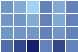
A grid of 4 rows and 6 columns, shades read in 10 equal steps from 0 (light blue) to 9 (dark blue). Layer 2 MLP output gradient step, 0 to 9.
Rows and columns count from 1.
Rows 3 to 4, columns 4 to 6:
4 3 4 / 4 7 4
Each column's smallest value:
3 2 0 4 2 4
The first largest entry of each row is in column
4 4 4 3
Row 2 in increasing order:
2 2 3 3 4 4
